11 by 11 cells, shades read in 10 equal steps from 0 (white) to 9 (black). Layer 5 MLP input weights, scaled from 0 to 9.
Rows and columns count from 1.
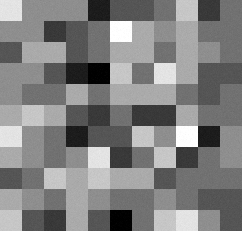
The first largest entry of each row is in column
5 3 1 5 10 5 4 6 1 10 6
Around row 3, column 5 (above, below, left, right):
5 9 6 3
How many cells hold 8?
4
